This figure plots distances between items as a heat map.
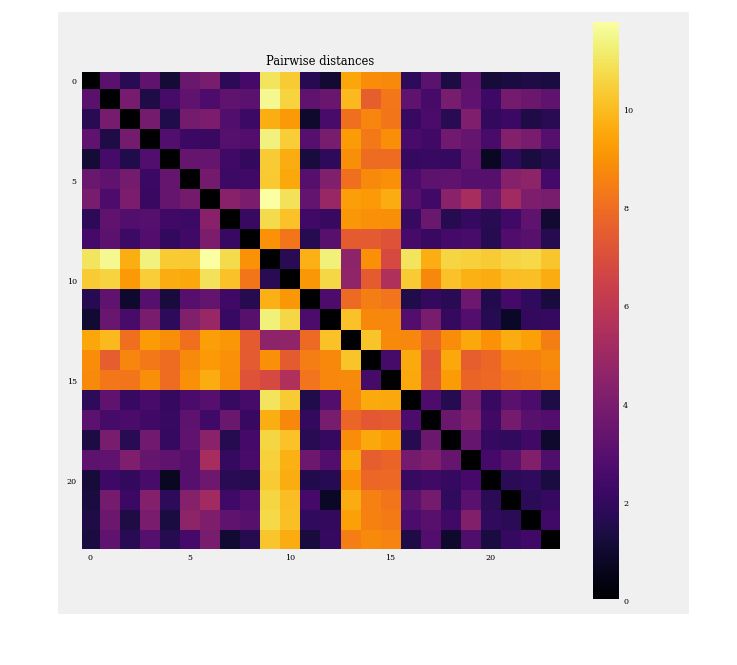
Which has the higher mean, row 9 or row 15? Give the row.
9
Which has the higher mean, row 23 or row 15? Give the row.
15
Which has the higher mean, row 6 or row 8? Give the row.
6
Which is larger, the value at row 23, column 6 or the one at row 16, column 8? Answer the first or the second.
the first
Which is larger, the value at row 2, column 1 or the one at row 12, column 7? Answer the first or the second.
the first
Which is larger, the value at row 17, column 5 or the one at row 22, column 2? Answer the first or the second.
the first
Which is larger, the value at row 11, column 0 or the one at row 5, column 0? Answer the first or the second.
the second
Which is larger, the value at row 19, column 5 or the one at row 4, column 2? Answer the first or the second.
the first
